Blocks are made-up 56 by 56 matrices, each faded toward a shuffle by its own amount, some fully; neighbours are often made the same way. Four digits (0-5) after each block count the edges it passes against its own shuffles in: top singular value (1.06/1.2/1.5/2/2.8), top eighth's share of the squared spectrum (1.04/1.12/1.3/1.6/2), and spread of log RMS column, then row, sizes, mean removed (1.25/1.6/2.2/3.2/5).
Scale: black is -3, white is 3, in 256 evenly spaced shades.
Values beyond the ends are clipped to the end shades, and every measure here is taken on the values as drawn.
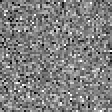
0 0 0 0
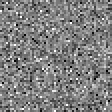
0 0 0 0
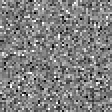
0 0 0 0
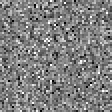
1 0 0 0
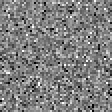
0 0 0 0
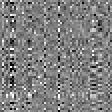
4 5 3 2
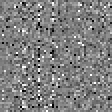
4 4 2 1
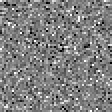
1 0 0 0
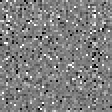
3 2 1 1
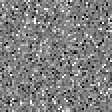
0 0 0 0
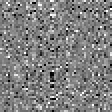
3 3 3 1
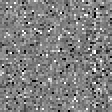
3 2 1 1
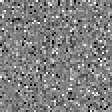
2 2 1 0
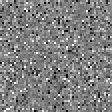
1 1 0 0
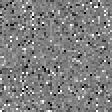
1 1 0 0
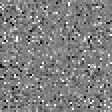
1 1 1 1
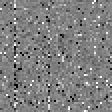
2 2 1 1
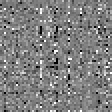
2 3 3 3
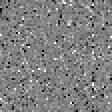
2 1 0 0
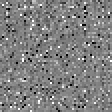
1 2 1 1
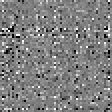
2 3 3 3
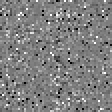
2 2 1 1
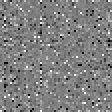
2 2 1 0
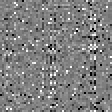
4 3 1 1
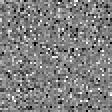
3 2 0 0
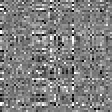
4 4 3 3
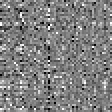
4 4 3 2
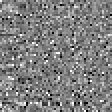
3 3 1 2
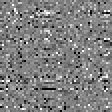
4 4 2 2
